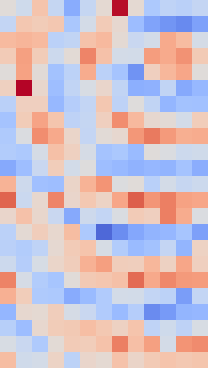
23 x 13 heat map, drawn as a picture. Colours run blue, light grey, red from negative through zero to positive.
There is no overall slope. Neither half mirrors the other. Rings spread out from the top right. Horizontal stripes repeat 5 times down the table. No row or column stands out. The histogram is bell-shaped.
